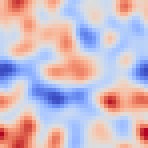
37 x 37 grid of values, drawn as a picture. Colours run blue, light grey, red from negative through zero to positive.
The ninth with the lowest average is the middle left. On average the colour sits 50% of the way up the scale. No lone cell stands out from its neighbours. No regular stripes run through it.
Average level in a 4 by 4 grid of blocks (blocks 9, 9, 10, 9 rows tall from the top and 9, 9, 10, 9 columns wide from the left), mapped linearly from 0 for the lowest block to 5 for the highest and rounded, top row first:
4312
1321
1023
5223
